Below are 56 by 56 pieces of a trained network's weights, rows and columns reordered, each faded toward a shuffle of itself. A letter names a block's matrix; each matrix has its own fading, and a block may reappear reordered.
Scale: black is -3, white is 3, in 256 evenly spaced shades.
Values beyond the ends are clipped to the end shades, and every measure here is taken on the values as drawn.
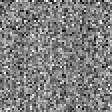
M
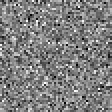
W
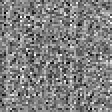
M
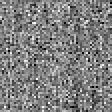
M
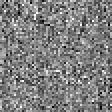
M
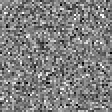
W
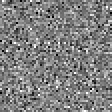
W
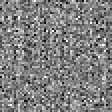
M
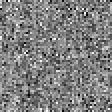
M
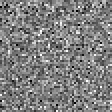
W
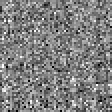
M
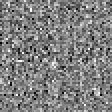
M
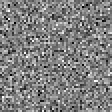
W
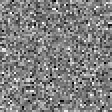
W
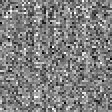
M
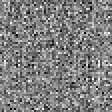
M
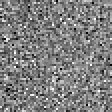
W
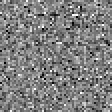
W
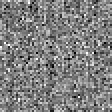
M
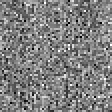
M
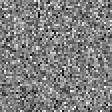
W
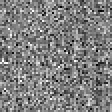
M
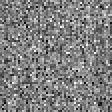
M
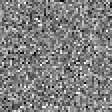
W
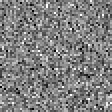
W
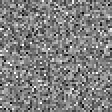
W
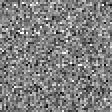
W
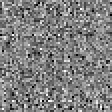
M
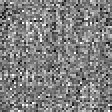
M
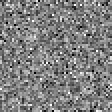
W
